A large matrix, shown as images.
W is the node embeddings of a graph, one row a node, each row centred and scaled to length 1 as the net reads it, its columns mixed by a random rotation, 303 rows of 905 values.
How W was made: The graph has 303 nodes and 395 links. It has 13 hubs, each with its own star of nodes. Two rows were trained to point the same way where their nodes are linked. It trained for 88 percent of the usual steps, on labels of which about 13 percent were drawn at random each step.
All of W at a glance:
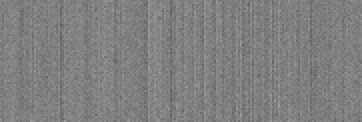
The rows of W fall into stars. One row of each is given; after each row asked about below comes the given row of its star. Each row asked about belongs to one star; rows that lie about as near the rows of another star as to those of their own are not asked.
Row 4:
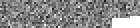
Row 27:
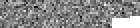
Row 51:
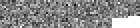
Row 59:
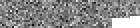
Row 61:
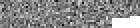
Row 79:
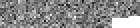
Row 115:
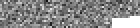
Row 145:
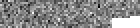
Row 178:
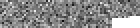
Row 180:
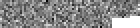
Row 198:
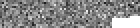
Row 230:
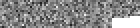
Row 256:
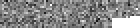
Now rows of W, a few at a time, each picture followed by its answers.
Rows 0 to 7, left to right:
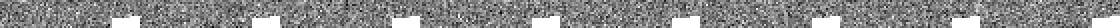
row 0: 115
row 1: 27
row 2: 79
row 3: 51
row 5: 59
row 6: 59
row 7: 230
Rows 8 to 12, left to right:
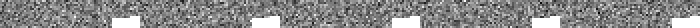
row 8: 27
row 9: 61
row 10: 198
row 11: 79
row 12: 61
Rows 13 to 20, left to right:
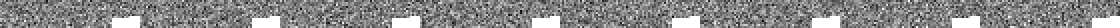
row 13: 180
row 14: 180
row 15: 145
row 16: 51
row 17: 145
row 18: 178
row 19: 61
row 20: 4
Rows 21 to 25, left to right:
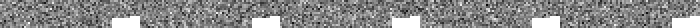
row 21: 198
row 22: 4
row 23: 79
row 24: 61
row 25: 230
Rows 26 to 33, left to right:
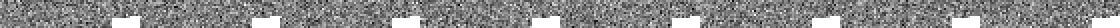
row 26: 27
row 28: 27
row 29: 115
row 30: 115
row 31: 230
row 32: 79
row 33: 145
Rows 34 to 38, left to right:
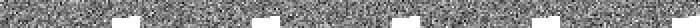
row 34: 256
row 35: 61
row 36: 198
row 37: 51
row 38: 27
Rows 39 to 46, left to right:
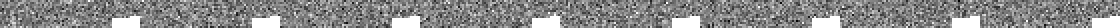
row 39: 51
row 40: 59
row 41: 59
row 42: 230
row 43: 145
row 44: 145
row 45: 79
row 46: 256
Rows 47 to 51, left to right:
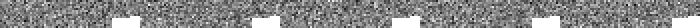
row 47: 4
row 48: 180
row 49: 115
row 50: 180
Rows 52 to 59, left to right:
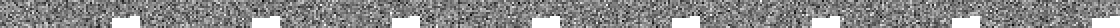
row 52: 198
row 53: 198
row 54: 115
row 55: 198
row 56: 51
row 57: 198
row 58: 230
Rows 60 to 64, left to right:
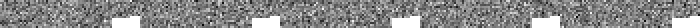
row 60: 256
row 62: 256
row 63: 115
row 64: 4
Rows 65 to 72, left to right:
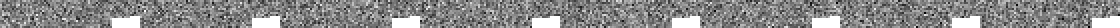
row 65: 180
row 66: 178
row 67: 115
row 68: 61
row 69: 51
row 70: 180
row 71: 79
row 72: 79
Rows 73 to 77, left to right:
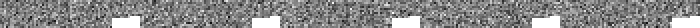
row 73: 256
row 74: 230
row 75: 178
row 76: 27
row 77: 198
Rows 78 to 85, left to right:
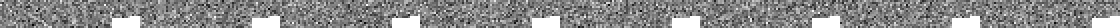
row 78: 59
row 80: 27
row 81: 256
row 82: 198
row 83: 230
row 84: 145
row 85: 198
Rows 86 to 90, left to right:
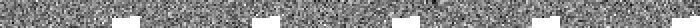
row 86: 145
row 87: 27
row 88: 79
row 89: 145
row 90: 198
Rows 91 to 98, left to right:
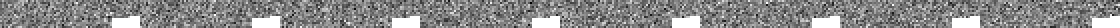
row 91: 79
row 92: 256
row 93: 79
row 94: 4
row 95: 256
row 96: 51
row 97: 51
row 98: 180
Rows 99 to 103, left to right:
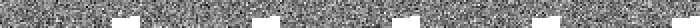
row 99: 256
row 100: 51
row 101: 230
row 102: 27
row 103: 27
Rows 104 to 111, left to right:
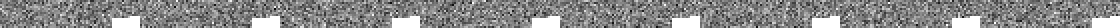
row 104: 256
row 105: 27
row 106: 115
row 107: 256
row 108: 180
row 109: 27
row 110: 4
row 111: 145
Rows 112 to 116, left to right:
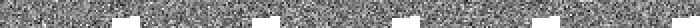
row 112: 4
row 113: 4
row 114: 198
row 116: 198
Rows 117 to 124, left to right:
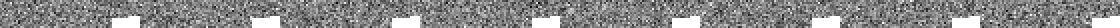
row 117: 115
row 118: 256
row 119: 4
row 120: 4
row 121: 27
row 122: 178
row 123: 51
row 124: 79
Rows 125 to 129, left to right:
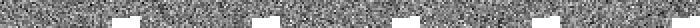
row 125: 145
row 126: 180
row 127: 59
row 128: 178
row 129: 180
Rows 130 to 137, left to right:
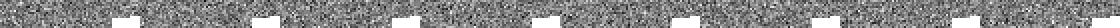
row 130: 115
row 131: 27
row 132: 230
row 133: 115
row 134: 198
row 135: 145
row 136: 115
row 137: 4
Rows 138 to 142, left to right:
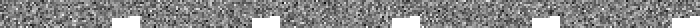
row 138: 51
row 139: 59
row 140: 198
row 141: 178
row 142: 145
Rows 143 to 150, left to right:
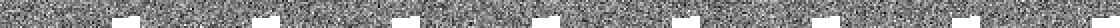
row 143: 115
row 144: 145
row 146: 115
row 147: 4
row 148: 256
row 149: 115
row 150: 79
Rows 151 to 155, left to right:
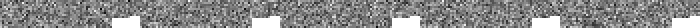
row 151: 178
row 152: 51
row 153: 115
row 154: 115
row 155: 51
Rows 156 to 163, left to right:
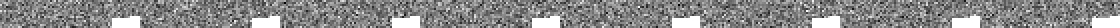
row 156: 230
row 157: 115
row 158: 79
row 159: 230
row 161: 178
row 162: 230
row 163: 27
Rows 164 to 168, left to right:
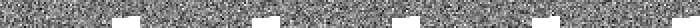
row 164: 256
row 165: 61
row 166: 256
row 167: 59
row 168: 198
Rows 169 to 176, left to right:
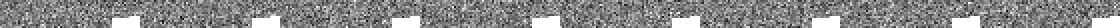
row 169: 230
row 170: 230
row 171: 256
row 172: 27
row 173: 115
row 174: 4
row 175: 79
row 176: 51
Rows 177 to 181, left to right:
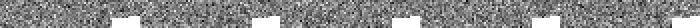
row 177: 115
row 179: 145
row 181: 180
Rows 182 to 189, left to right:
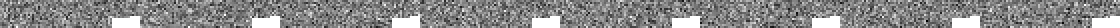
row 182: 180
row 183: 180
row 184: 27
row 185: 4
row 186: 178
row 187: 145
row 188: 230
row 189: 4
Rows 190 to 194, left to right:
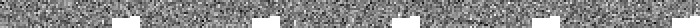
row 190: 59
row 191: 51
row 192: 79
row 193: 145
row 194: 230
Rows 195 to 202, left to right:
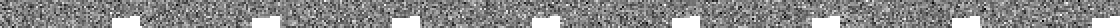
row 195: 115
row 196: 198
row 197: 59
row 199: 27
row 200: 180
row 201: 180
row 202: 61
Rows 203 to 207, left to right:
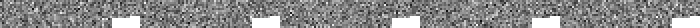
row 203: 4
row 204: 256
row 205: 198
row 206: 145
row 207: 59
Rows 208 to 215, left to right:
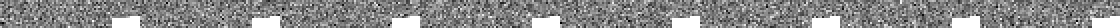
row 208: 180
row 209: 61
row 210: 115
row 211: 79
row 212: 256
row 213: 145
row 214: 59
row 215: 256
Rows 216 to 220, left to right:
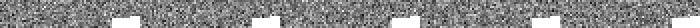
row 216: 59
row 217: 59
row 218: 198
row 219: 79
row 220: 178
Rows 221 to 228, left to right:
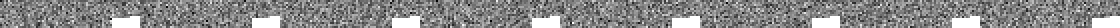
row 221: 4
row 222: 4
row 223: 180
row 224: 180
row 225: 61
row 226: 230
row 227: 145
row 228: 61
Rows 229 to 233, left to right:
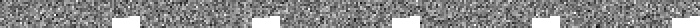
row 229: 180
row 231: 230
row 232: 27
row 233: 256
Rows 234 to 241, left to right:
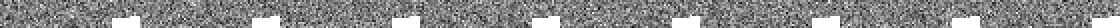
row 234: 145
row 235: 230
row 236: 51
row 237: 59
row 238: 59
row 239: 230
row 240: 198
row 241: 59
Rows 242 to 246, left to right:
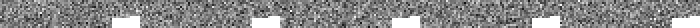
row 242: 27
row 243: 79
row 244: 79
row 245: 178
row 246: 145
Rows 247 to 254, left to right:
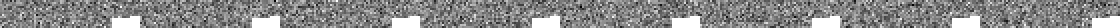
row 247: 79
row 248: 59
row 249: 115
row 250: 230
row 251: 115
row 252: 145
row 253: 230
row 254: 4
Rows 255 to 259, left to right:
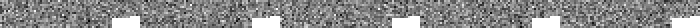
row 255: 178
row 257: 79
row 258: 180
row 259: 180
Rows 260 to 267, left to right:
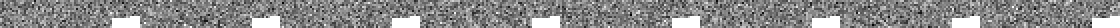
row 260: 115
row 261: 59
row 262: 59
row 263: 79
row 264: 4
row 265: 180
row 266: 59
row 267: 27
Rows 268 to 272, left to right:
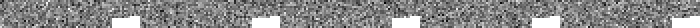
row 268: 61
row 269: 4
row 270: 180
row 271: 27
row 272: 79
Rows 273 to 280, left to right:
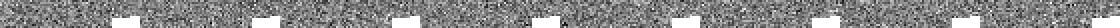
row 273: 59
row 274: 27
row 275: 79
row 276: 61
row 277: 256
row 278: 180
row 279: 145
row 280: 59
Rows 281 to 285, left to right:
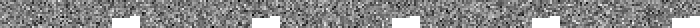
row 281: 230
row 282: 59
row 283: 4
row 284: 145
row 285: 180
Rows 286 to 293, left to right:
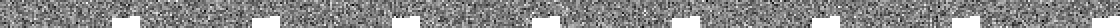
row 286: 4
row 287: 180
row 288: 145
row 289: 4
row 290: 256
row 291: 59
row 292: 145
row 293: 51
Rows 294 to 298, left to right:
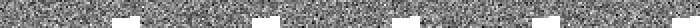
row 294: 145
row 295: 178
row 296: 230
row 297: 180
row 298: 51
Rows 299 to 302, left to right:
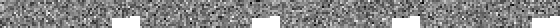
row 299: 256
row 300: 115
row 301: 51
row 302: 198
